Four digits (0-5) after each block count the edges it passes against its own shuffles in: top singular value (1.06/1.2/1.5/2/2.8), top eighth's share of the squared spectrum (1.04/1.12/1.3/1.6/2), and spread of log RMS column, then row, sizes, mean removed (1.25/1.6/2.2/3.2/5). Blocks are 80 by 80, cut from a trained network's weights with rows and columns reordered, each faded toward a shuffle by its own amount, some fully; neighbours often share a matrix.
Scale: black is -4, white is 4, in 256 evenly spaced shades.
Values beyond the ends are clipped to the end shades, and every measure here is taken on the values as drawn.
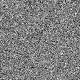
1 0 0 0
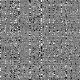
3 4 3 0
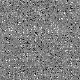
2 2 2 0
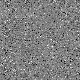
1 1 1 0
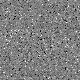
1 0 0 0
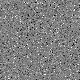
0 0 0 0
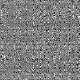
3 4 4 1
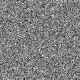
1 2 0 0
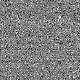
2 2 2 0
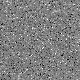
0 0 0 0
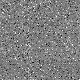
1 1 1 0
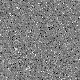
0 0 0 0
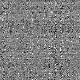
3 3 3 0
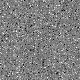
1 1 0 1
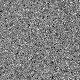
0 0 0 0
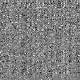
2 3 0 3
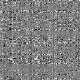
3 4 0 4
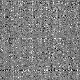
3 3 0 3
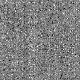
2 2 0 2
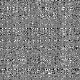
3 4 1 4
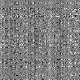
3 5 1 4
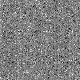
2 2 0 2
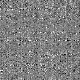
2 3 0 3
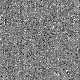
1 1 0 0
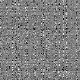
3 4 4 0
